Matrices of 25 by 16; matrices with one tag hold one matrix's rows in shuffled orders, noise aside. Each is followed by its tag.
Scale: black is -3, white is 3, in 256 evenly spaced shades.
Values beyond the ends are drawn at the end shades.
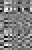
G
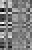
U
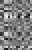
G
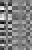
U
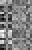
U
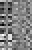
U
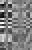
U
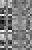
U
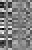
U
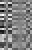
U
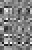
G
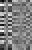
U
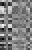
U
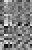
G
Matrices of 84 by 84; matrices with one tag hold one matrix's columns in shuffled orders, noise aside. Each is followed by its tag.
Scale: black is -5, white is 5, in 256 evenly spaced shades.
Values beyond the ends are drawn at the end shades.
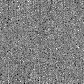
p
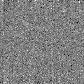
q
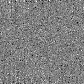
q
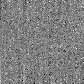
p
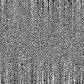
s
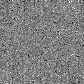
q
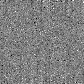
q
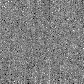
p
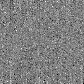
p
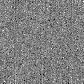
p
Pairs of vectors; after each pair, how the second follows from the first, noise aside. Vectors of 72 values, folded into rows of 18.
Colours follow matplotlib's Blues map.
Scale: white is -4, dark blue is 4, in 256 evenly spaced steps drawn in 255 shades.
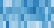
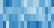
negated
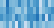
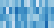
reversed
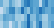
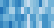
negated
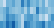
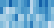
reversed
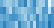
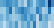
negated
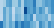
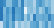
negated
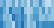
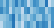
sign-scrambled
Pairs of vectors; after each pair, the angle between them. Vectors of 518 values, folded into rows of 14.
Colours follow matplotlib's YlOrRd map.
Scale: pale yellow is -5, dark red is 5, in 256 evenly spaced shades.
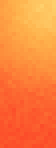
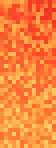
partly opposed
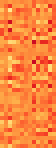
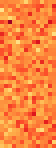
partly aligned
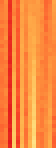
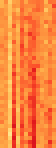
nearly opposite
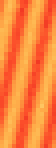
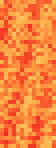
partly opposed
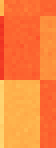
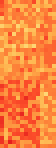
partly opposed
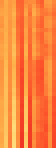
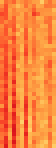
nearly opposite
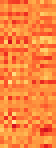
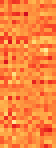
nearly parallel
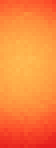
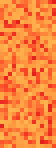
orthogonal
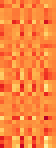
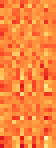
nearly parallel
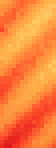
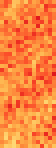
partly opposed
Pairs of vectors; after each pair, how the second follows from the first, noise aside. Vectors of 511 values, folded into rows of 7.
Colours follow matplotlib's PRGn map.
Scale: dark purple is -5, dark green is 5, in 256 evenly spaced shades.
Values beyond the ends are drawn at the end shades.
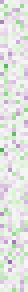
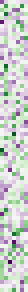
scaled up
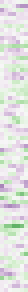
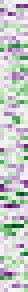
scaled up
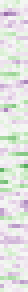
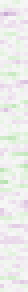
shrunk
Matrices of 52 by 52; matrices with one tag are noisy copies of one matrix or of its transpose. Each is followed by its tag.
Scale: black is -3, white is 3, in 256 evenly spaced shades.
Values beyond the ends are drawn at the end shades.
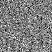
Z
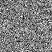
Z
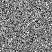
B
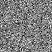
Z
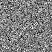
B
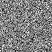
B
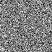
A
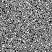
B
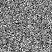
Z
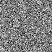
A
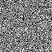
Z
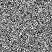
B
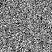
Z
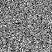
Z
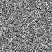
B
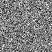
B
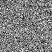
Z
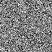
A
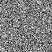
A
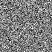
B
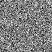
A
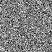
A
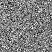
B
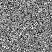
B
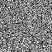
Z
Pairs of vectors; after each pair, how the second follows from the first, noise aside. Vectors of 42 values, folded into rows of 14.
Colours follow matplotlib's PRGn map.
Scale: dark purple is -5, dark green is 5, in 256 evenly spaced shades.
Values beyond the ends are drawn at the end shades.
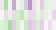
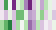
scaled up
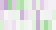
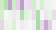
negated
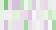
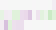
partly zeroed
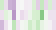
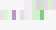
partly zeroed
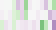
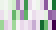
scaled up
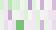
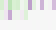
partly zeroed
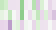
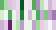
scaled up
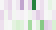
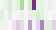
negated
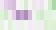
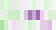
reversed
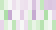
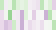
reversed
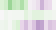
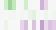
partly zeroed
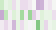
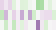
negated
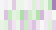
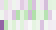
reversed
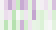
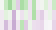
negated
